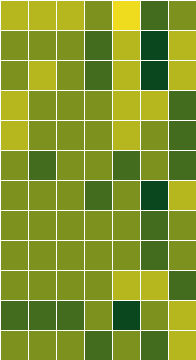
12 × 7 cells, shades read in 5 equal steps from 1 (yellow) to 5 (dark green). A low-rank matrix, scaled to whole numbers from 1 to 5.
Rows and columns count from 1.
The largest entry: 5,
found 4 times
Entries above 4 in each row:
0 1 1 0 0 0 1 0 0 0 1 0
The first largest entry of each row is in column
6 6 6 7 7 2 6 6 6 7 5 4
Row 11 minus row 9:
1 1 1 0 2 -1 -1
